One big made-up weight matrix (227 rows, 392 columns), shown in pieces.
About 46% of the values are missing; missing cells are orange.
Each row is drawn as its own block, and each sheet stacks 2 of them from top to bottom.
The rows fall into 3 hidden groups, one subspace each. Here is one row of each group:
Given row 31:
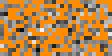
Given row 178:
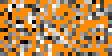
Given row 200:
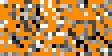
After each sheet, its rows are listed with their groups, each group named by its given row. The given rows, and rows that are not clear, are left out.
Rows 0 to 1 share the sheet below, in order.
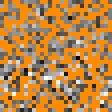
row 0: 200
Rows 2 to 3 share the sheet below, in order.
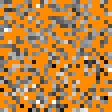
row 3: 200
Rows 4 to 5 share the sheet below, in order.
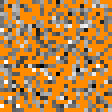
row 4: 178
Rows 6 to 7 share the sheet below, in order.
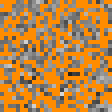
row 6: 31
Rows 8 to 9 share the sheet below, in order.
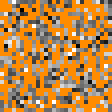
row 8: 31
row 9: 200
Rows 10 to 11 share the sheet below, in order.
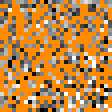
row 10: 200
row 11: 178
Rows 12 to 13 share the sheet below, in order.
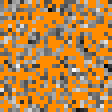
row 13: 200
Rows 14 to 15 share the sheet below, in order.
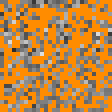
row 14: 31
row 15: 178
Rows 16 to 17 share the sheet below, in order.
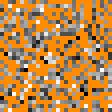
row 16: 178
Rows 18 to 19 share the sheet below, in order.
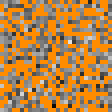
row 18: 178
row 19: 31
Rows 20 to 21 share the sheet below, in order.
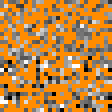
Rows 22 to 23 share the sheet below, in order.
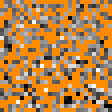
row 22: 200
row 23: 178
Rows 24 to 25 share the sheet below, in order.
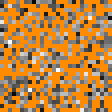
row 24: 31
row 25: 31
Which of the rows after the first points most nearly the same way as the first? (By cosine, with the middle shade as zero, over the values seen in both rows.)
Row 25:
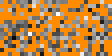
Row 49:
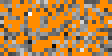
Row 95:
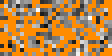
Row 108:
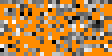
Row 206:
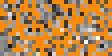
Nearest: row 49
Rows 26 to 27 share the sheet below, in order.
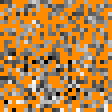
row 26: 200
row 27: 31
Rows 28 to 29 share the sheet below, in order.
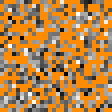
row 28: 178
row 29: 178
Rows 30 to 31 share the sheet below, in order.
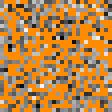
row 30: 178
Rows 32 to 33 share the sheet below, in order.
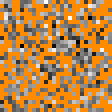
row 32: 200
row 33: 200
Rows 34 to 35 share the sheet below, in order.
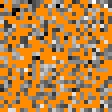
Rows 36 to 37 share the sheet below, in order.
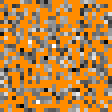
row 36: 200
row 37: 200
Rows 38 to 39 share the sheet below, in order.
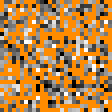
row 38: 200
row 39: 178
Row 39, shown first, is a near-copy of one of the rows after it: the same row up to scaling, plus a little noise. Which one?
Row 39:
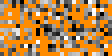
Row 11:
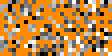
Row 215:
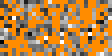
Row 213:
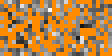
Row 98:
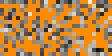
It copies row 11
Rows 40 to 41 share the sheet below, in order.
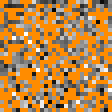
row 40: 200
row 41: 31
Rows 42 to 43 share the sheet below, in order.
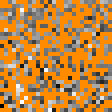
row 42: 31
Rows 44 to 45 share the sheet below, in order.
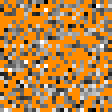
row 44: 178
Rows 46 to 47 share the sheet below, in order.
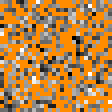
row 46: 200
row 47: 200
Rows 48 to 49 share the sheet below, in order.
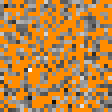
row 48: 200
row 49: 200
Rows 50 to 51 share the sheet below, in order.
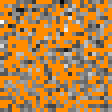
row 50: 31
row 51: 200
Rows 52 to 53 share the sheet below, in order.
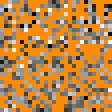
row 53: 31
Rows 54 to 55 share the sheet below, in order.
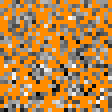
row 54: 200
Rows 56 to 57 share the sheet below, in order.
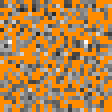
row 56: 31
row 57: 31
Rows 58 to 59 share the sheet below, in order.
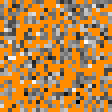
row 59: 31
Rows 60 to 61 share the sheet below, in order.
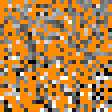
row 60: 178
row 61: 31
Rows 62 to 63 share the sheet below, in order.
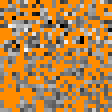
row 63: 31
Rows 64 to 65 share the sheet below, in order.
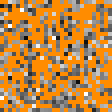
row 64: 31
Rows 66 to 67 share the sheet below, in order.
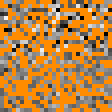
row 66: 31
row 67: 31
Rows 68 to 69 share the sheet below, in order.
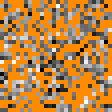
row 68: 200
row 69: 200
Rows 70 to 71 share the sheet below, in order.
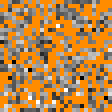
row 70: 178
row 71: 200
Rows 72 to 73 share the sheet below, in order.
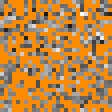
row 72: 31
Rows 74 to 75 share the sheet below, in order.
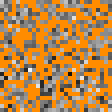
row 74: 31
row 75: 200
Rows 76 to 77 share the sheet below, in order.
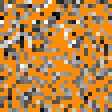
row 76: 31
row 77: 31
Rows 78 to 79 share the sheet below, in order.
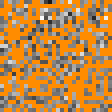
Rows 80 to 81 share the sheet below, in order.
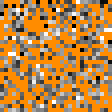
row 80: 200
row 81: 200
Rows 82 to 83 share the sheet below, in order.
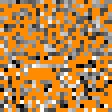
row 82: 200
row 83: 200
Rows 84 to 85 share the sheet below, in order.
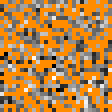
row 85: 200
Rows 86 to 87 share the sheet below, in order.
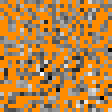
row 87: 200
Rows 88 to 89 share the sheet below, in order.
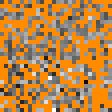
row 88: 200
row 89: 178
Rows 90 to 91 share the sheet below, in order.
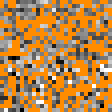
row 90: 200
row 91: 31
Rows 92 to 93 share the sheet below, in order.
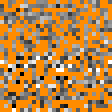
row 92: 200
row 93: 31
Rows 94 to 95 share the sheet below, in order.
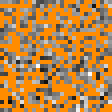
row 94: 178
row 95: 200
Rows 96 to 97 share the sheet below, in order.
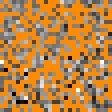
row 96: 31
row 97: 31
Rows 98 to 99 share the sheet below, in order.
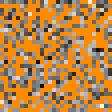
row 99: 178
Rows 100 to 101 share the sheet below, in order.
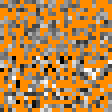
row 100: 200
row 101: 31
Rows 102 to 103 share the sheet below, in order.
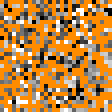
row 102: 200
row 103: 31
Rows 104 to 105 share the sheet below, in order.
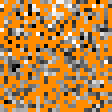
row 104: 31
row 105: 200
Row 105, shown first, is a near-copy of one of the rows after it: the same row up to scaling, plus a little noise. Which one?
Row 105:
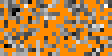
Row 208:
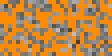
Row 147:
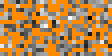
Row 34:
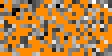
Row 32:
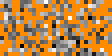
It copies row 34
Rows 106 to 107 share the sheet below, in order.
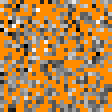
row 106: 178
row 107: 200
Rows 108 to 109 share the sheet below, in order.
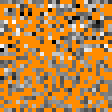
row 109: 31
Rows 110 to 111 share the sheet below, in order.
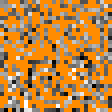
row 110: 200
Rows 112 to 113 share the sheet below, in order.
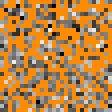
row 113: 200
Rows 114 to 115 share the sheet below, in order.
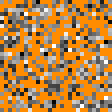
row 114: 200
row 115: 200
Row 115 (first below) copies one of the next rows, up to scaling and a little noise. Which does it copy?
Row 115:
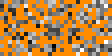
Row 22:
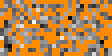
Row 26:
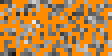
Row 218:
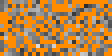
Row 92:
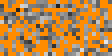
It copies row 92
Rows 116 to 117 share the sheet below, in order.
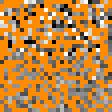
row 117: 31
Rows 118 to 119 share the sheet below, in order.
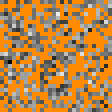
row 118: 31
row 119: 200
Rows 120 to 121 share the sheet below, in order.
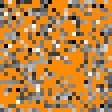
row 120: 31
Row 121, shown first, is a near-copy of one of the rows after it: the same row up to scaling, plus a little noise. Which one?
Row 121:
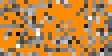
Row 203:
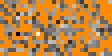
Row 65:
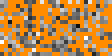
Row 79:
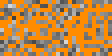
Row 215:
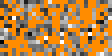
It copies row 203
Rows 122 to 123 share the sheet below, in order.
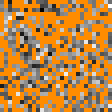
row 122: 178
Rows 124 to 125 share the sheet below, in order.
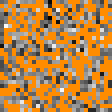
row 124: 200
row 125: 178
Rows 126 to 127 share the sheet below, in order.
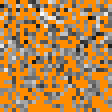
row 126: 200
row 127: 31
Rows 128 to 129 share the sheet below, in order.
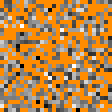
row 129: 31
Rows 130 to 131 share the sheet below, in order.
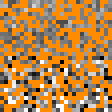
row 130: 31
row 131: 31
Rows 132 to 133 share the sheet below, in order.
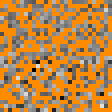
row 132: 200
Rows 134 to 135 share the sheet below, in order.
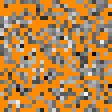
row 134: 200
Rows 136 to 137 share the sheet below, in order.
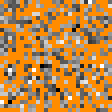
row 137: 178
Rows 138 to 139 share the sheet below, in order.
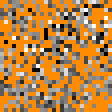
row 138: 31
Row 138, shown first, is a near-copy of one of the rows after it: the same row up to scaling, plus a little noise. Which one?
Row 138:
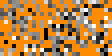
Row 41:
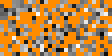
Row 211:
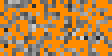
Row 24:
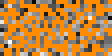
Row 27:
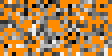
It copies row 41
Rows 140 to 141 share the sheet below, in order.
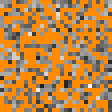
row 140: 31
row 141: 31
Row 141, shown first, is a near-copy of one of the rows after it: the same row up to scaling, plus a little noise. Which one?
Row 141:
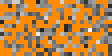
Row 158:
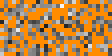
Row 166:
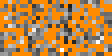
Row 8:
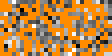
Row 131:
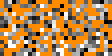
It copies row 158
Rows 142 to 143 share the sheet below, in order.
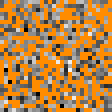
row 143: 31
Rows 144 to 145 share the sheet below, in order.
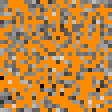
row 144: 31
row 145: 31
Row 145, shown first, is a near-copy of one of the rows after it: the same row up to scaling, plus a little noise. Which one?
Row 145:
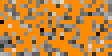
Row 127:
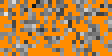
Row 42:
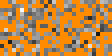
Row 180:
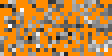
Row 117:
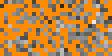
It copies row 42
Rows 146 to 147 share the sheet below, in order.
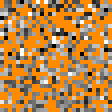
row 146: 200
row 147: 200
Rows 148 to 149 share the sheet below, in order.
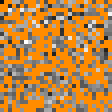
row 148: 200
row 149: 178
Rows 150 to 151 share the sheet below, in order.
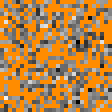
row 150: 200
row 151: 31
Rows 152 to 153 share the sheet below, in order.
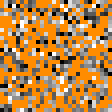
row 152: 178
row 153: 31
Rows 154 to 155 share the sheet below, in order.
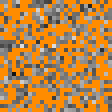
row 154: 200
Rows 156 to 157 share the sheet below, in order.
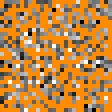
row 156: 200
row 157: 31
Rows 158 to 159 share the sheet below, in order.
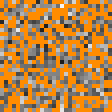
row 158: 31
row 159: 31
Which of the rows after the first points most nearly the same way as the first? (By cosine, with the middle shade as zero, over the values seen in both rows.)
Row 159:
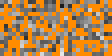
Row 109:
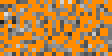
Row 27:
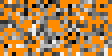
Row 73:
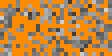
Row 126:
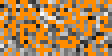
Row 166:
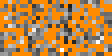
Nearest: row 166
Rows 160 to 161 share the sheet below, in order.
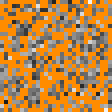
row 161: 31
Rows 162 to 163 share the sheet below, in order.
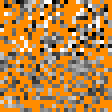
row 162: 200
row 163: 200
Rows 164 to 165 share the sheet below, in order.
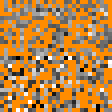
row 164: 31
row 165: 31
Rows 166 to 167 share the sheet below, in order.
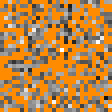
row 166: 31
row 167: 200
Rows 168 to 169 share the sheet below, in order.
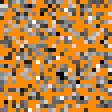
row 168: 200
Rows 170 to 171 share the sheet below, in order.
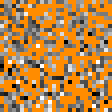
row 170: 200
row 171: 178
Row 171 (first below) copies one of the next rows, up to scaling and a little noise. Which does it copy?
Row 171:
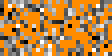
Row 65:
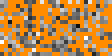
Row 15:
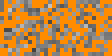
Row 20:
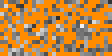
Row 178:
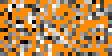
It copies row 178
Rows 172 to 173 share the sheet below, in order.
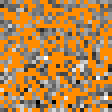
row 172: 31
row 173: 200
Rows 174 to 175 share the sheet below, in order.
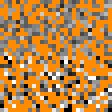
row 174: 31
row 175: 31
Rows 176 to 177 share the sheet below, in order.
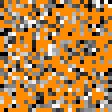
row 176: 178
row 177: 31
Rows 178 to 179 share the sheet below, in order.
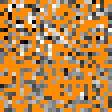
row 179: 178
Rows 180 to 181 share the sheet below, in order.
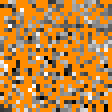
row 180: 31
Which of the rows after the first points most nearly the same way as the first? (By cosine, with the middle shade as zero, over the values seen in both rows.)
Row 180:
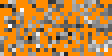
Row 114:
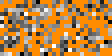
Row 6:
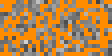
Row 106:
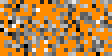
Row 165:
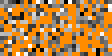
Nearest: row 106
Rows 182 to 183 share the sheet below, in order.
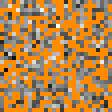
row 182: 178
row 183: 31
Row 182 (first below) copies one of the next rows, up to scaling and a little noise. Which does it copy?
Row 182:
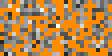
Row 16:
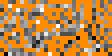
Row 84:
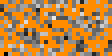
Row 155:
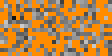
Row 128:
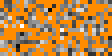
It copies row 16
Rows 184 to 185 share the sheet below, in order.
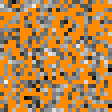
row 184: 31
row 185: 200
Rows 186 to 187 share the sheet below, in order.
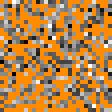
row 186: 31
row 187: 31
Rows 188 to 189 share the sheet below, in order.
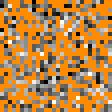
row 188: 31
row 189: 200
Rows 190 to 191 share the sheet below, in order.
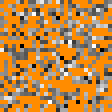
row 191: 31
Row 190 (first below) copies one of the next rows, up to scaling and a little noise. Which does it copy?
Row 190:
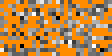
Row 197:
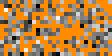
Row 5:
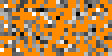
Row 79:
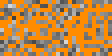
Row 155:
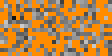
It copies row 5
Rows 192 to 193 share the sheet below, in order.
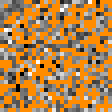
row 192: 178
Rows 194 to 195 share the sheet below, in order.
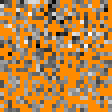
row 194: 200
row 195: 200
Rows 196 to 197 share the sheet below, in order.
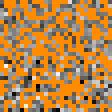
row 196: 31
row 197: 178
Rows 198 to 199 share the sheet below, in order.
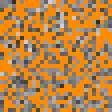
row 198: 31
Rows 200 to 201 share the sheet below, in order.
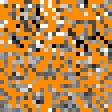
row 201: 178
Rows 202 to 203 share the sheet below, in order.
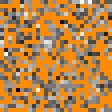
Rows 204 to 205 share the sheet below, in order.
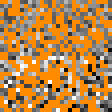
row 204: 178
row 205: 31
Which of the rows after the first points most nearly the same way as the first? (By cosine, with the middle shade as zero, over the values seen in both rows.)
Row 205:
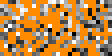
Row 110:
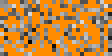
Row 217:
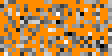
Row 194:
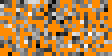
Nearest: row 194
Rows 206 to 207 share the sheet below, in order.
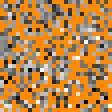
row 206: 178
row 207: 200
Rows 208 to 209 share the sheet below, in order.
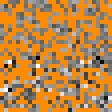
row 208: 200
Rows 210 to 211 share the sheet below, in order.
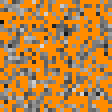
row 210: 31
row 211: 31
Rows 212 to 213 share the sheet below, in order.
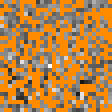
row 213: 178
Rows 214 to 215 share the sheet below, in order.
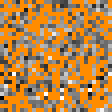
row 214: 31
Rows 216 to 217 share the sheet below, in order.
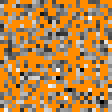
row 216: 200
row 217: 31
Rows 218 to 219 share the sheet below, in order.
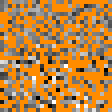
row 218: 200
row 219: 200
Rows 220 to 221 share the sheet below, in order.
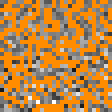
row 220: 31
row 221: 200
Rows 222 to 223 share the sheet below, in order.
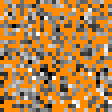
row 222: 31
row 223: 200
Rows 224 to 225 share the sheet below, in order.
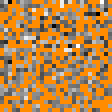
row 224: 31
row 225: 200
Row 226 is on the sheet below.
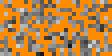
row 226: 31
